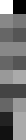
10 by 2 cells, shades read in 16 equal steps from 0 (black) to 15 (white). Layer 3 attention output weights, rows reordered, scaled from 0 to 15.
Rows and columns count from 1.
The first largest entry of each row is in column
1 1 1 1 1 2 1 2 2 2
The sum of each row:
15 15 11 16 11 19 8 15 12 11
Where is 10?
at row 6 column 2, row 9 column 2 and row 10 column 2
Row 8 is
6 9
